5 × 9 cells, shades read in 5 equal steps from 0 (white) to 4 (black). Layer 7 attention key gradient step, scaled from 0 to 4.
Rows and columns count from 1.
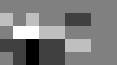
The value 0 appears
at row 3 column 2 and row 3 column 3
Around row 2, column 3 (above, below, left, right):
2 0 2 2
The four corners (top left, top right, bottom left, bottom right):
2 2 2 2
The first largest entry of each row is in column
1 6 1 3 3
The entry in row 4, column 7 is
1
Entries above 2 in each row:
0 2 0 5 4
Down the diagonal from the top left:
2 2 0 3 3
